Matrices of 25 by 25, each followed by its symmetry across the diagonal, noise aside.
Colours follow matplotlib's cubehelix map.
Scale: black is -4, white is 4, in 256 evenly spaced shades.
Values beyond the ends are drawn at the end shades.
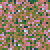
neither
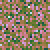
antisymmetric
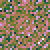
symmetric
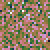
neither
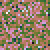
neither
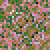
symmetric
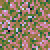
symmetric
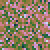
antisymmetric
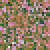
antisymmetric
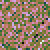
symmetric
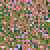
antisymmetric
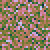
neither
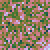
symmetric
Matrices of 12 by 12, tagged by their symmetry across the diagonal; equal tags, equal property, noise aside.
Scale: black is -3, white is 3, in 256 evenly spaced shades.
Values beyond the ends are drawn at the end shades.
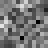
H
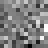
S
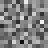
S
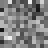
S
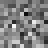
S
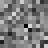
H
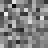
S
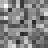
H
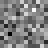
S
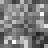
H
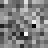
S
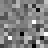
S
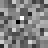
S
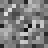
H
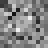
H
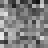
S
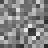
H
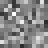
H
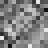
H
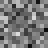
H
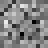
H
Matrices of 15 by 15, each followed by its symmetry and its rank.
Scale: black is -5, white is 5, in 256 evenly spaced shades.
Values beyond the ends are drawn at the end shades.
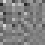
antisymmetric, rank two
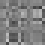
antisymmetric, rank two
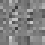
neither, rank three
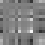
symmetric, rank one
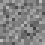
symmetric, full rank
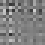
antisymmetric, rank two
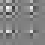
symmetric, rank one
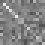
symmetric, full rank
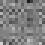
neither, rank three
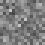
symmetric, full rank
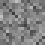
symmetric, full rank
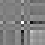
symmetric, rank one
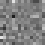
neither, rank three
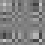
symmetric, rank one
